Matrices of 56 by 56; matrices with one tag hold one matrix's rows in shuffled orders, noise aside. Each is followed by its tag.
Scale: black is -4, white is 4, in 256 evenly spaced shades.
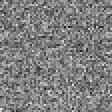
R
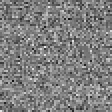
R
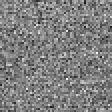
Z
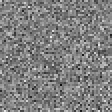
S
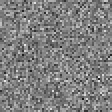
S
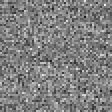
Z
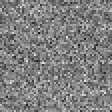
Z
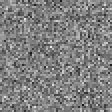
S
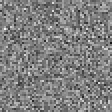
S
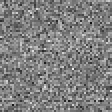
R
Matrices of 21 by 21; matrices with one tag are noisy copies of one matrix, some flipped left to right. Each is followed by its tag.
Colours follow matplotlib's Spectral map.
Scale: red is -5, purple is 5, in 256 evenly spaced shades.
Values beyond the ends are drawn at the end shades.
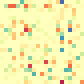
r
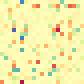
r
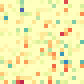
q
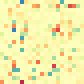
r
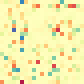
r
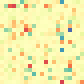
r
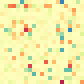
r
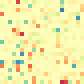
q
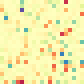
q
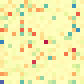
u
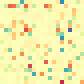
r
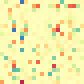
r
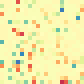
q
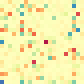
u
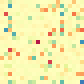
u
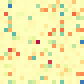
u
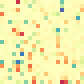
q
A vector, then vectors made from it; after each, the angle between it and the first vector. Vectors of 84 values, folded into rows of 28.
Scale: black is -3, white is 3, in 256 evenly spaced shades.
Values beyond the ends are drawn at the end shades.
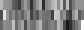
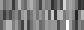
partly opposed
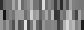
nearly opposite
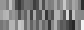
partly aligned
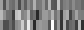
orthogonal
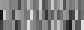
partly aligned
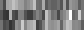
partly opposed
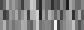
partly opposed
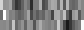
nearly parallel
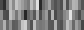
partly opposed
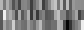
nearly parallel
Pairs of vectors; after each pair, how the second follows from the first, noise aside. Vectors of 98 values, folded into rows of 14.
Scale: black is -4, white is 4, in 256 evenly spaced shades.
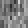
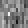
reversed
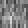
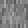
shrunk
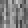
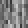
reversed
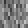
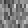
copied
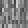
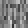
reversed
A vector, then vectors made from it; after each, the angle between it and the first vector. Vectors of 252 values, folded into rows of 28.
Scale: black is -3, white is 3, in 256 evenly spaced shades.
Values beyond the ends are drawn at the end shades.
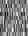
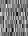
nearly opposite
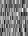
partly aligned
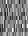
nearly parallel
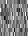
partly aligned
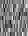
orthogonal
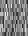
nearly opposite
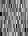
partly aligned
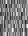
nearly parallel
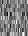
partly aligned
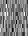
nearly opposite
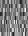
partly aligned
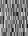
nearly opposite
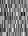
nearly parallel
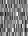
nearly parallel
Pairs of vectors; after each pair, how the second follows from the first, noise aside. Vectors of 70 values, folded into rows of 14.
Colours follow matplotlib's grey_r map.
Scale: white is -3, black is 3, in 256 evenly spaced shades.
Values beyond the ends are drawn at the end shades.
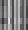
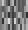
sign-scrambled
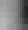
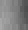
shrunk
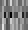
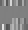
partly zeroed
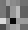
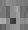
shrunk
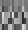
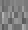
shrunk
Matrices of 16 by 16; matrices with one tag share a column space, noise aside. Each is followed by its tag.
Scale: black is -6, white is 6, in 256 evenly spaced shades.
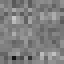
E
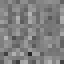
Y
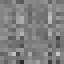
Y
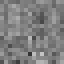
Y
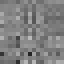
Y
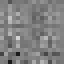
Y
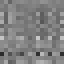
Y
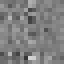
E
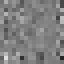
E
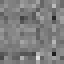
E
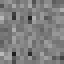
E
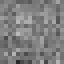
Y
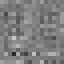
Y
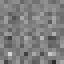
Y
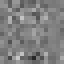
E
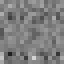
E
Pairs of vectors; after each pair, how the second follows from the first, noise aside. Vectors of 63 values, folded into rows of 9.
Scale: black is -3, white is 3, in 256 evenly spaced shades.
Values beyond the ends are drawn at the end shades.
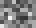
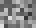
sign-scrambled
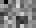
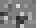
partly zeroed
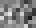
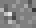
partly zeroed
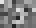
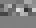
partly zeroed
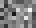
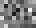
sign-scrambled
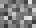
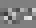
partly zeroed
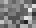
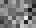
sign-scrambled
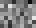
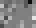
partly zeroed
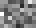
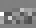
partly zeroed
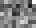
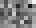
sign-scrambled
